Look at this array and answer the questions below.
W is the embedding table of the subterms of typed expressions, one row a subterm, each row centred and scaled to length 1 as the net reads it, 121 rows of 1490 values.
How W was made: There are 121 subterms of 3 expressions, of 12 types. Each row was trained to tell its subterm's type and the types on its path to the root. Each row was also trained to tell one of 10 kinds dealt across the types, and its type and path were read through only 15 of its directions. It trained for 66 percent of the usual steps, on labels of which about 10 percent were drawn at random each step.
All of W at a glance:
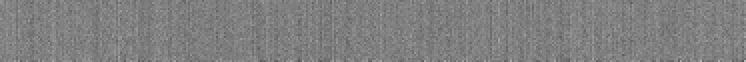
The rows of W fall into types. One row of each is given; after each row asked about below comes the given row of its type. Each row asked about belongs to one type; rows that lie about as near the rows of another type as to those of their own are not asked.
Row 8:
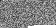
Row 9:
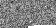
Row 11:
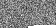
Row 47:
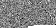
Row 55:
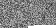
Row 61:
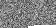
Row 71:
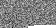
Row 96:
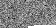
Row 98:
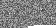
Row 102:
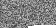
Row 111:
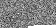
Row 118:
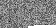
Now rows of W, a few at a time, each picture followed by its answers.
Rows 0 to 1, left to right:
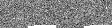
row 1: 96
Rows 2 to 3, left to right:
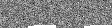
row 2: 96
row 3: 55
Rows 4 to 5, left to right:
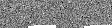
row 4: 9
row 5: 71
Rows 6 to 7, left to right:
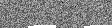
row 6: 9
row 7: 71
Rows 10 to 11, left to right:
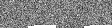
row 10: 55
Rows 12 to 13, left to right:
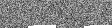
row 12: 9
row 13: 9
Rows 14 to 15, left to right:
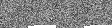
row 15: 98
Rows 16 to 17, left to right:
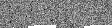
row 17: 118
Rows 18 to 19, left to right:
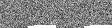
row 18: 11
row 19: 9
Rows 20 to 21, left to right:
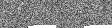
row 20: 61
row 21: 96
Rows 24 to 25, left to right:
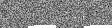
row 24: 11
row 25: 11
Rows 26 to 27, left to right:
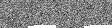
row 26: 111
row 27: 55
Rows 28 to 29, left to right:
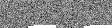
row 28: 9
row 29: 102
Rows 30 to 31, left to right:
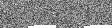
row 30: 118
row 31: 118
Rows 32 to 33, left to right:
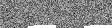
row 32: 96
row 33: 11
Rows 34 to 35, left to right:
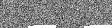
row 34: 98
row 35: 96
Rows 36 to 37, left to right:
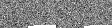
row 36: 111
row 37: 55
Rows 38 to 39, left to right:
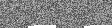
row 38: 9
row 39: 47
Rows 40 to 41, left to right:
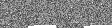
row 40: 47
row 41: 118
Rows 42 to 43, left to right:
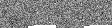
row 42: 111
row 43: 102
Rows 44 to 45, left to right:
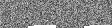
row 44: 9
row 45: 98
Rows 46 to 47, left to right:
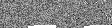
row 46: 98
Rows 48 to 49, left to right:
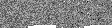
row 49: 118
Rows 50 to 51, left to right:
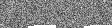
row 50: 11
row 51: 55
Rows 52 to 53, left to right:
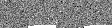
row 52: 8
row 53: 61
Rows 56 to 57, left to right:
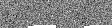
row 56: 102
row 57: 47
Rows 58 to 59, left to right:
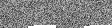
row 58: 71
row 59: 102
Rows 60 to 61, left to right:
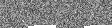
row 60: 118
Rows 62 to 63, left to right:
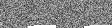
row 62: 98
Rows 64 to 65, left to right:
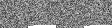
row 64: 96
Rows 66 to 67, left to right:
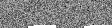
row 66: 111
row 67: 9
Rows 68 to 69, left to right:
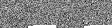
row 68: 111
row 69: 111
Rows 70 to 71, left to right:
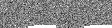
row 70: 118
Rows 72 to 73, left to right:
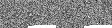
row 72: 96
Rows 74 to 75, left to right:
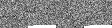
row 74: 111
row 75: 96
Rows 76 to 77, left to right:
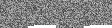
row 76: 11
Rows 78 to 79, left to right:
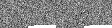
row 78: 11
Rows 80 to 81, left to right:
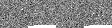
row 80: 55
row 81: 61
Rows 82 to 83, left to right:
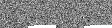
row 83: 71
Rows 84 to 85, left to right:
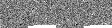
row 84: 96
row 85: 55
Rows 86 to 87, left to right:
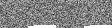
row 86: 102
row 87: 8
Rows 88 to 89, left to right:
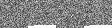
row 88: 55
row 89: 47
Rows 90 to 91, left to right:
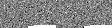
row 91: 61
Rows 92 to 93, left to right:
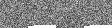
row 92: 9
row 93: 111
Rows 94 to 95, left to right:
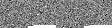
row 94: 102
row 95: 61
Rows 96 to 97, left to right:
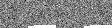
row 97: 55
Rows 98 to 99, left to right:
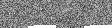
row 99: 111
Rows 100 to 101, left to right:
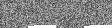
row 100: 118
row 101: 111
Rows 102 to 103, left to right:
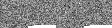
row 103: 102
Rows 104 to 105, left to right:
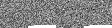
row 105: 102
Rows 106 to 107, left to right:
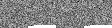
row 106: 96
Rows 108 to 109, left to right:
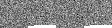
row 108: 11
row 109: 8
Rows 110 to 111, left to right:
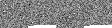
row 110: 61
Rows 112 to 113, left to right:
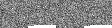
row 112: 55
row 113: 11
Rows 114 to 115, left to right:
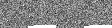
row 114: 98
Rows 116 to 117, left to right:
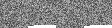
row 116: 102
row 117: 11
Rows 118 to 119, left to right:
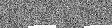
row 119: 118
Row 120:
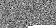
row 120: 102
